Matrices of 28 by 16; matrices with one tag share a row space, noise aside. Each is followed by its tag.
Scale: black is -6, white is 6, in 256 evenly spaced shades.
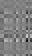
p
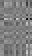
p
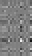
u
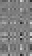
u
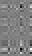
u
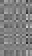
p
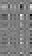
u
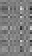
u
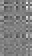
p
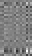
p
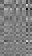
p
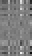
u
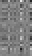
u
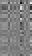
u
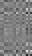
p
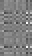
p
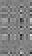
u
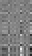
u
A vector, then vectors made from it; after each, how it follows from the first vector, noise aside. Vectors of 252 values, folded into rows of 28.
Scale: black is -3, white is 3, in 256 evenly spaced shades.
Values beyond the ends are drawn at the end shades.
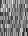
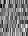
reversed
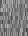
shrunk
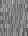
shrunk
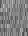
shrunk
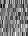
reversed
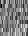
reversed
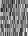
negated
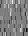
partly zeroed
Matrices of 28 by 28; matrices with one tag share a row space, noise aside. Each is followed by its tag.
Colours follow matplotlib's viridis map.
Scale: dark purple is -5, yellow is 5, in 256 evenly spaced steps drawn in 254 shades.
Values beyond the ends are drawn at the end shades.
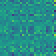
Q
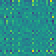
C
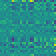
Q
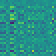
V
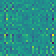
C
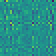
C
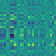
V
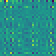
C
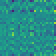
Q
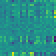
Q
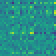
Q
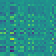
V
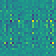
C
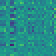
V
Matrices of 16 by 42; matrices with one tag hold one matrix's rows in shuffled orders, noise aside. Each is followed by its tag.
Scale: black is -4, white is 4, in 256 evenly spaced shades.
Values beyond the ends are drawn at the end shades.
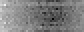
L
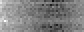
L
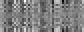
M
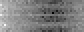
L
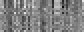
M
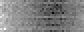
L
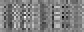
M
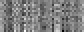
M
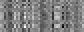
M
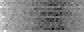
L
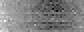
L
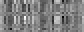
M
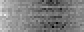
L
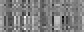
M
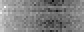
L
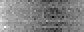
L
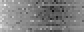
L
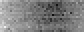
L
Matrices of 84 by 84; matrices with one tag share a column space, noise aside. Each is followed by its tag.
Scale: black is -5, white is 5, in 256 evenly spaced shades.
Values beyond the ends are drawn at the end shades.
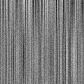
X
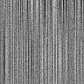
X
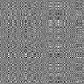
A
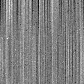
X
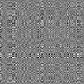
A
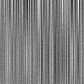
X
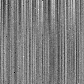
X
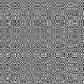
A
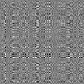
A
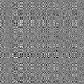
A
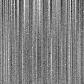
X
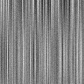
X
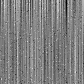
X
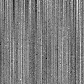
X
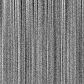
X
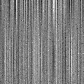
X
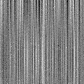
X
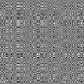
A
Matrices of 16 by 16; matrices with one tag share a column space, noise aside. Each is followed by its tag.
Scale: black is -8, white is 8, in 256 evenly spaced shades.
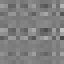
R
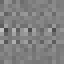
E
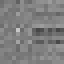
E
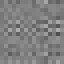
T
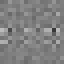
E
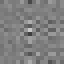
T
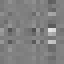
E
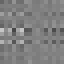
E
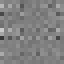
R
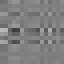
E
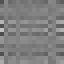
T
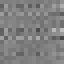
R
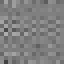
T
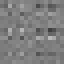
R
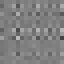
R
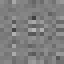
T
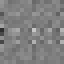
E
